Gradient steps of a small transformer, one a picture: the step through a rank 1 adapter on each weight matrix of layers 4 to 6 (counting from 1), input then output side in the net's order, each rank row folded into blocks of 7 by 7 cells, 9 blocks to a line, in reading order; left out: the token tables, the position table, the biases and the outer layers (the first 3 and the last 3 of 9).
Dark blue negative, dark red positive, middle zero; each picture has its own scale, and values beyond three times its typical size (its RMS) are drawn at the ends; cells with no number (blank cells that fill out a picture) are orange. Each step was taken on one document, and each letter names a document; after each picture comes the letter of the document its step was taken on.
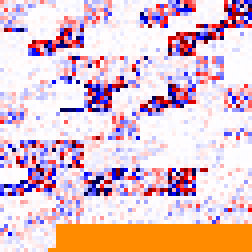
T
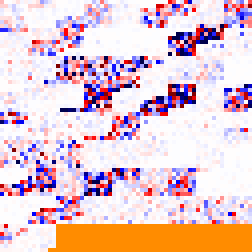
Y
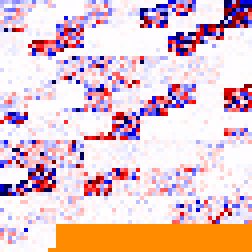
T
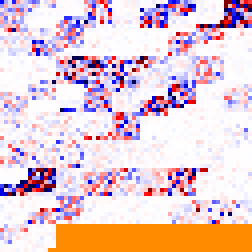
T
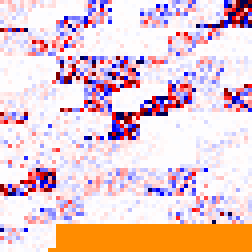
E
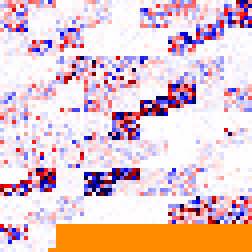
E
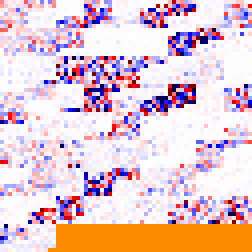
Y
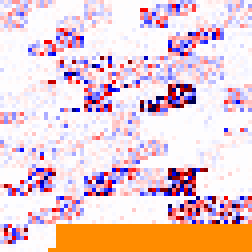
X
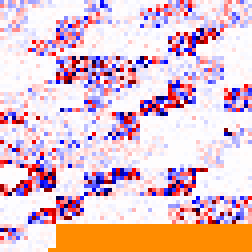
E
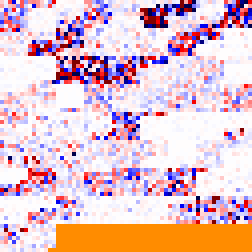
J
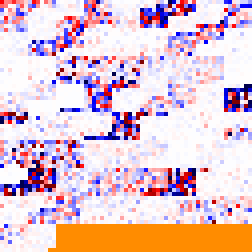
T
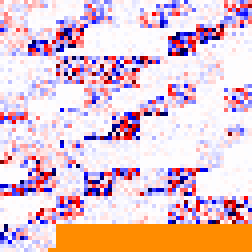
Y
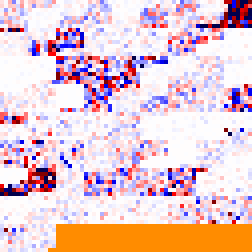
J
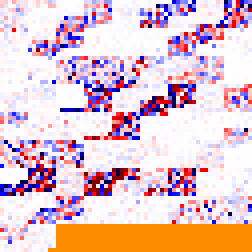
T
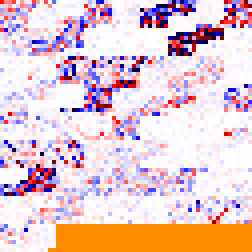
T
